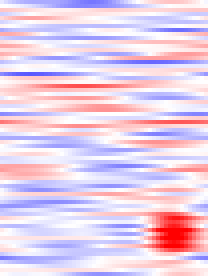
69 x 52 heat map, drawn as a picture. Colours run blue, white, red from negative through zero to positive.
Streaks run across, left to right. The bottom right is the ninth with the highest average. A single bump stands in the bottom right. The halves do not mirror each other.
